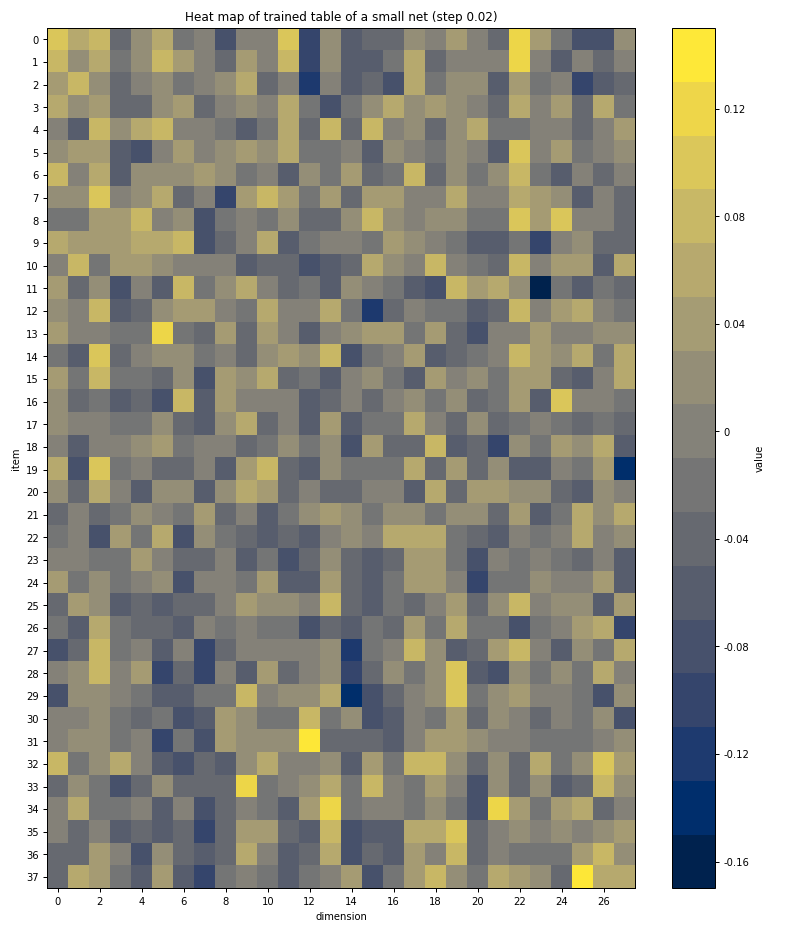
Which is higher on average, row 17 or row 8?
row 8
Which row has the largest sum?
7
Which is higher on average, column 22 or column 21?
column 22
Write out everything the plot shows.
Title: Heat map of trained table of a small net (step 0.02)
x-axis: dimension, ticks 0 2 4 6 8 10 12 14 16 18 20 22 24 26
y-axis: item, ticks 0 1 2 3 4 5 6 7 8 9 10 11 12 13 14 15 16 17 18 19 20 21 22 23 24 25 26 27 28 29 30 31 32 33 34 35 36 37 (0 at the top)
Colour bar: value, ticks -0.16 -0.12 -0.08 -0.04 0 0.04 0.08 0.12
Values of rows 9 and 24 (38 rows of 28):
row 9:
0.06 0.04 0.04 0.04 0.06 0.06 0.08 -0.08 -0.04 0 0.06 -0.06 -0.02 0 0 -0.02 0.04 0.02 0 -0.02 -0.06 -0.06 -0.02 -0.1 0 0.02 -0.04 -0.04
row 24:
0.04 -0.02 0.02 -0.02 0 0.02 -0.08 0 0 -0.02 0.04 -0.06 -0.06 0.04 -0.04 -0.06 -0.02 0.04 0.04 0 -0.1 -0.02 -0.02 0.02 0 0 0.04 -0.06
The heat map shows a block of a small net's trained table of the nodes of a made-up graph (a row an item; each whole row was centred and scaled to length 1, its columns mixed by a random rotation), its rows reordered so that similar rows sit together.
